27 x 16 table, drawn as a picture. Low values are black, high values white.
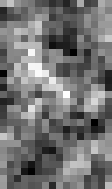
Slope: none. Mirror symmetry: none. Stripes: none. Odd rows or columns: none. Grain: blotchy.
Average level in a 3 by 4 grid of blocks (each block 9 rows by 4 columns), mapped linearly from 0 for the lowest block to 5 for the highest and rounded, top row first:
3303
2532
2032
